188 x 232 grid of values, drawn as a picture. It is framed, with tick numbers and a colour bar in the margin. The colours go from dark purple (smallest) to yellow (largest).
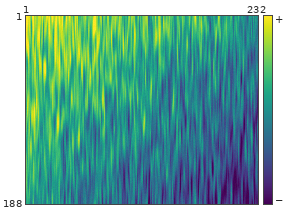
On average the colour sits 50% of the way up the scale. The ninth with the highest average is the top left. The grain runs up and down. The halves do not mirror each other. The ninth with the lowest average is the bottom right. Values rise toward the top left. The values follow a bell shape.
